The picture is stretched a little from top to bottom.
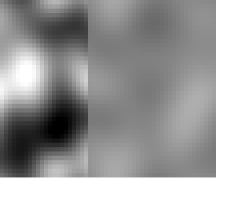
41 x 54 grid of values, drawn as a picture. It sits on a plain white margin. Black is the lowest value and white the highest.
There are no lone odd cells. The middle left is the ninth with the highest average. The ninth with the lowest average is the bottom left. A vertical seam about 40% of the way across splits the table, and the right part is calmer. Overall the values sit about 50% of the way up the scale.
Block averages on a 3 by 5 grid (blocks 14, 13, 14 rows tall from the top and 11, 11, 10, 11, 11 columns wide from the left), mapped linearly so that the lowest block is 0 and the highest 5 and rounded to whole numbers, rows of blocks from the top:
32323 / 52334 / 01333
